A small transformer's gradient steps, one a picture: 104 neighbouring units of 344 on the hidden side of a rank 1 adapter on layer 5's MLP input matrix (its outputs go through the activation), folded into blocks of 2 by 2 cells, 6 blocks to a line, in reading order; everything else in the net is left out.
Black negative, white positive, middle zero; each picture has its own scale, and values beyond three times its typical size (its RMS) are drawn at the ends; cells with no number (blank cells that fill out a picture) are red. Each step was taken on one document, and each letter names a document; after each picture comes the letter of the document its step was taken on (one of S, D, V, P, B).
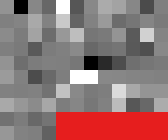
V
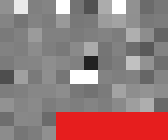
V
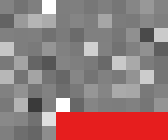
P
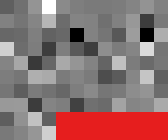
P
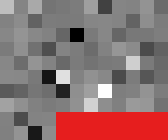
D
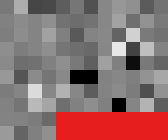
V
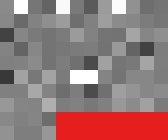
V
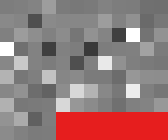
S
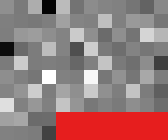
S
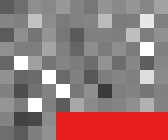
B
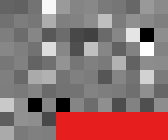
P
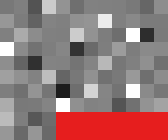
S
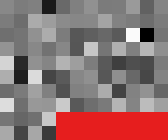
P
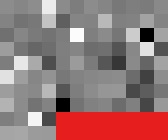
P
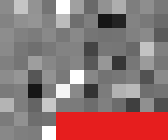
V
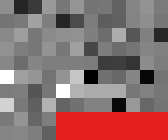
V
